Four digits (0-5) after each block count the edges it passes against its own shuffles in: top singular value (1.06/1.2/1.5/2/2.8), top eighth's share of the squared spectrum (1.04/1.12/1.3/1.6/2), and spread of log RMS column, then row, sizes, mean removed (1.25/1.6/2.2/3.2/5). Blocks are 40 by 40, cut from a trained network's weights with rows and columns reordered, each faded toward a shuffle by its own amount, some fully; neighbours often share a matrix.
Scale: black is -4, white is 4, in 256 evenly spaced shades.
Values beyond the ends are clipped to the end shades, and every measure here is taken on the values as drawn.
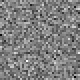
2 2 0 0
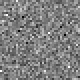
0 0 0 0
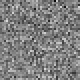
3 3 1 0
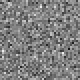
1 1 0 0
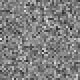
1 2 0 0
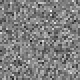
1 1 0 0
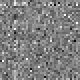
3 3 1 1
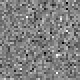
2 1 0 0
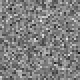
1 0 0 0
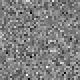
0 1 0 0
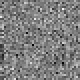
3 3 1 0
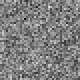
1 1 0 0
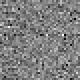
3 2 0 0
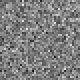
1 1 0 0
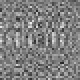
4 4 3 2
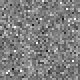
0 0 0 0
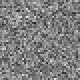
2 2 0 0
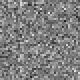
0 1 0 0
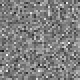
0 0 0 0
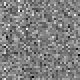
2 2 1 0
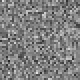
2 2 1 1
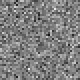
2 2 0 0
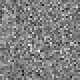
2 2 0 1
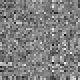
3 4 2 2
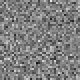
3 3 0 1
